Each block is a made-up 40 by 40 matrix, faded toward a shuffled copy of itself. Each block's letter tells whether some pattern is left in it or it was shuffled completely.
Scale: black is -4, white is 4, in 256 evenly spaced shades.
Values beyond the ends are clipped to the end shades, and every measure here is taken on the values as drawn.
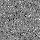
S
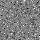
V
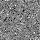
S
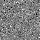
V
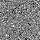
S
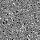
S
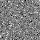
S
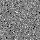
S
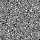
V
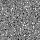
S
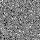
S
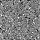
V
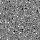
V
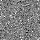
S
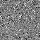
V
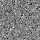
S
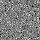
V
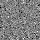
V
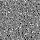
S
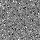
S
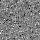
S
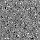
S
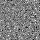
V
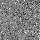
S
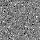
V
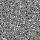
V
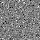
V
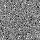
S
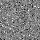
S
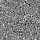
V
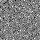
S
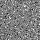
S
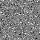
V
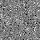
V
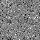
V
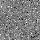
S
